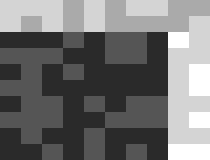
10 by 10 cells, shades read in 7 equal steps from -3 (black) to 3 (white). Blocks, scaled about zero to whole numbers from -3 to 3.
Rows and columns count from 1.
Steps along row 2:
down up down up down same same same up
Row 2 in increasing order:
1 1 1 1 1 1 2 2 2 2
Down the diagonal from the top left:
2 1 -2 -2 -2 -2 -1 -1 2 3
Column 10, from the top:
1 2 2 2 3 3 2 3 2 3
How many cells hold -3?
0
